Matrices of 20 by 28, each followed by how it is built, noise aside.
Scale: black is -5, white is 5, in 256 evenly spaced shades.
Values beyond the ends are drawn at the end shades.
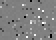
sparse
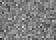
noise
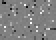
sparse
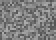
noise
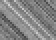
Toeplitz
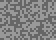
noise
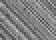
Toeplitz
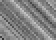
Toeplitz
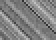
Toeplitz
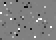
sparse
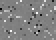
sparse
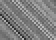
Toeplitz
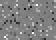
sparse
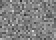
noise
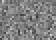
noise
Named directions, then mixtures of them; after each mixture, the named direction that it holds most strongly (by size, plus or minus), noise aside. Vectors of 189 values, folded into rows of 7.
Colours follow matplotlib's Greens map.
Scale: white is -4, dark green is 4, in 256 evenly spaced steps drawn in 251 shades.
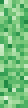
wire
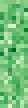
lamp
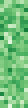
lamp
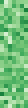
wire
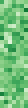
lamp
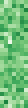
wire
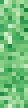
wire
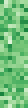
wire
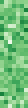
lamp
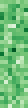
lamp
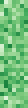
wire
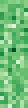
lamp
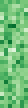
lamp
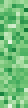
lamp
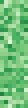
wire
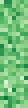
wire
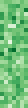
lamp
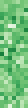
lamp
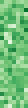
lamp
